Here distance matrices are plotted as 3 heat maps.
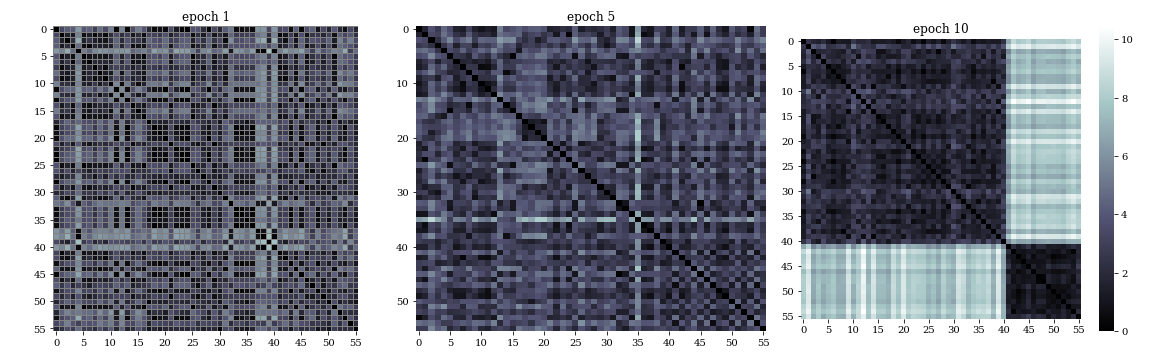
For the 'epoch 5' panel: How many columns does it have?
56
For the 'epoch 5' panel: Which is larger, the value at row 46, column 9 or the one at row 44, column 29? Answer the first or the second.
the first
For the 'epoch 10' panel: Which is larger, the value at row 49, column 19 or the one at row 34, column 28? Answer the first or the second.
the first
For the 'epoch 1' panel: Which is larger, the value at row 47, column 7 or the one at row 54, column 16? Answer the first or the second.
the second
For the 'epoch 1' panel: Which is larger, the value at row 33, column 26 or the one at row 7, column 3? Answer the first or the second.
the first
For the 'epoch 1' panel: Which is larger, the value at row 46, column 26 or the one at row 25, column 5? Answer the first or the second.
the first
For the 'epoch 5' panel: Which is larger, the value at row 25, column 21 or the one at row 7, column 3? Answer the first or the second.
the first
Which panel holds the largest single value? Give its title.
epoch 10
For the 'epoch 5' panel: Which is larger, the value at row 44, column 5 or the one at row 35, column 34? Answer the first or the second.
the second
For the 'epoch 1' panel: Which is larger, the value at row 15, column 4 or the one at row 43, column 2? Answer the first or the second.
the first
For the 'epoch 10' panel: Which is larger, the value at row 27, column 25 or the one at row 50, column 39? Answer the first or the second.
the second
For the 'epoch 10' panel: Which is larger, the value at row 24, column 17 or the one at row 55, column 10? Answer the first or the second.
the second
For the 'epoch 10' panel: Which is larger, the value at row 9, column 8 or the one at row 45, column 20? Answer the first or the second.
the second
